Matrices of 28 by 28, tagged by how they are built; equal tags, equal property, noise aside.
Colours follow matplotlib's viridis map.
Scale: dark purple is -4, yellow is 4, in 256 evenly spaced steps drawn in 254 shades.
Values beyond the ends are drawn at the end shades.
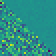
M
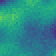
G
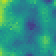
G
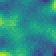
G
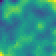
G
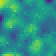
G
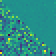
M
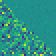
M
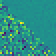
M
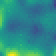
G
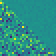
M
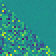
M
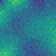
G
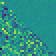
M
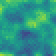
G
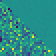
M
